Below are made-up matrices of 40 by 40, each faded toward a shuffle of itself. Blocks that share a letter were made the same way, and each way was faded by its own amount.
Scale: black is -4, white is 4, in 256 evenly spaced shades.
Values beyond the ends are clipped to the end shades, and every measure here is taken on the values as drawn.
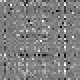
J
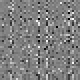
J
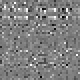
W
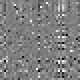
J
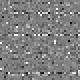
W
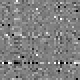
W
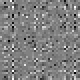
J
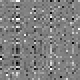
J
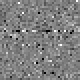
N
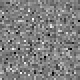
N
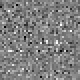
N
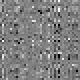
J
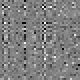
J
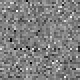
N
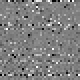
W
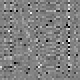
J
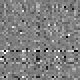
W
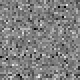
N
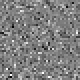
N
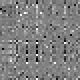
J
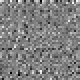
W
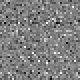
N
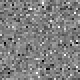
N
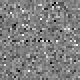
N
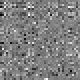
W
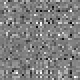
W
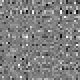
W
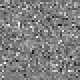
N
